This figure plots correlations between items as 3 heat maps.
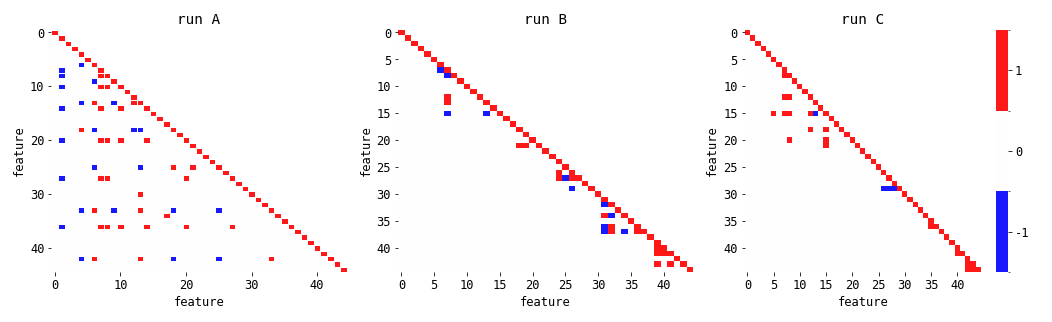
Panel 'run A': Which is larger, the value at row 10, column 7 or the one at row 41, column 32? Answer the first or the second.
the first
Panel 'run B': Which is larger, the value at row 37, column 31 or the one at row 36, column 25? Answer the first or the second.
the second
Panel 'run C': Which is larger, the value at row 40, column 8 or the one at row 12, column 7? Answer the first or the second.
the second
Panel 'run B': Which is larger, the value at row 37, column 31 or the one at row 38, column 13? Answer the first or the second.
the second
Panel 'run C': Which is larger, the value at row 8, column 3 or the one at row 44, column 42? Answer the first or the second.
the second
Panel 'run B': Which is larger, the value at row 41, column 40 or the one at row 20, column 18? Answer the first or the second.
the first
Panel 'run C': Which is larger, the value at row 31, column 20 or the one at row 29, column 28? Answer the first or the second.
the first
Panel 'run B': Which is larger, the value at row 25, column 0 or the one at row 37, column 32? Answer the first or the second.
the second
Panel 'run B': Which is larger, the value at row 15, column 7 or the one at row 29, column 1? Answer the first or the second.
the second
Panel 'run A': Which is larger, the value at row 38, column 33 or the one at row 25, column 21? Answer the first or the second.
the second
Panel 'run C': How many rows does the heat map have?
45
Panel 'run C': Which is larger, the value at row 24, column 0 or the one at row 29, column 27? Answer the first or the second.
the first
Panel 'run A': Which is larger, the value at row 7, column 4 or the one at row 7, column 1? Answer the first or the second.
the first
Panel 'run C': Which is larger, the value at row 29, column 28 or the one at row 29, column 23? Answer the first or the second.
the second
